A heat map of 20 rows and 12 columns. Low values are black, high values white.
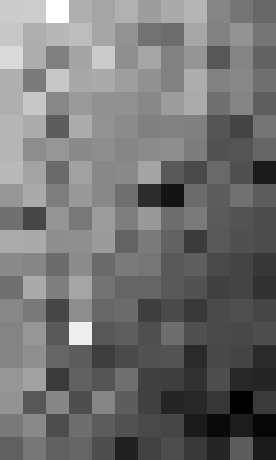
The histogram is bell-shaped. The top left is the ninth with the highest average. Values rise toward the top left. No regular stripes run through it. The ninth with the lowest average is the bottom right.
